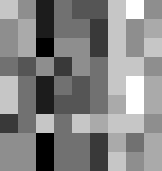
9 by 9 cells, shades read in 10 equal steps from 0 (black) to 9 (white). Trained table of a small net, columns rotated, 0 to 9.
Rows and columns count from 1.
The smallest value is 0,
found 3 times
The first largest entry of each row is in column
8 7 7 7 8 8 3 7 7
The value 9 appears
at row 1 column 8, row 5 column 8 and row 6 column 8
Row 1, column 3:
1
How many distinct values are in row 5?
6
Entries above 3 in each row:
6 7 7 7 7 6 8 7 7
